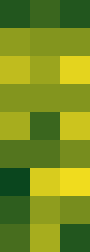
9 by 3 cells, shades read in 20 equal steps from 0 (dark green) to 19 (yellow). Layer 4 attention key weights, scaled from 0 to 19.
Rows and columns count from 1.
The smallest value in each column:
0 4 2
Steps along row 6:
same up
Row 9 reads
5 13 2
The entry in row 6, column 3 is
9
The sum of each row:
8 31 45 30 33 21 36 23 20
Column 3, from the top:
2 10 18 10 16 9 19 9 2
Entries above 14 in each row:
0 0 2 0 1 0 2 0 0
